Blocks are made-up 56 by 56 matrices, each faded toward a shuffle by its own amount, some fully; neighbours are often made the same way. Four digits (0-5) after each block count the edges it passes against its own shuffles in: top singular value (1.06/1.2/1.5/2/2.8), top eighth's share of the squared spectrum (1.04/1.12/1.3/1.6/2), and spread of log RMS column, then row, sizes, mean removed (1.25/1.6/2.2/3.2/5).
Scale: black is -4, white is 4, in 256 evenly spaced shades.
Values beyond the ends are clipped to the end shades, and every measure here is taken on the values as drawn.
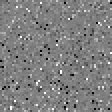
1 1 0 0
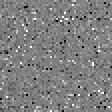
2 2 0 1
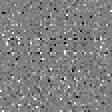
4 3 1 1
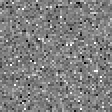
0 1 1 0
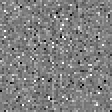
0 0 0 0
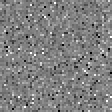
0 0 0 0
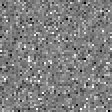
0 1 0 0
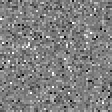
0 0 0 1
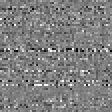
2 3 0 3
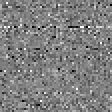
2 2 0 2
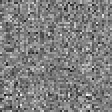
3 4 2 2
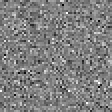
3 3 2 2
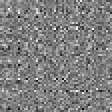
4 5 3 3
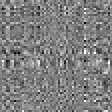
4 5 3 3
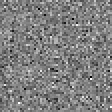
3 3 1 1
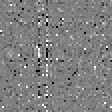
4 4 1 1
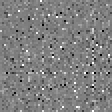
3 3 1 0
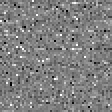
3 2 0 1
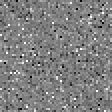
0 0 0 0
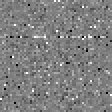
3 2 0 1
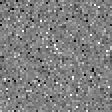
0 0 0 0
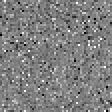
0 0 0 0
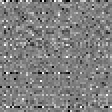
4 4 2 3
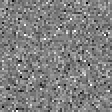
1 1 0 0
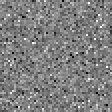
0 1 0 0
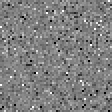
0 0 0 0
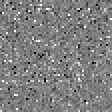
1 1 0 1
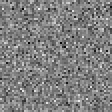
0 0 0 2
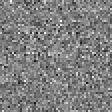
1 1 0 2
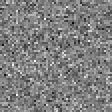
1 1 0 0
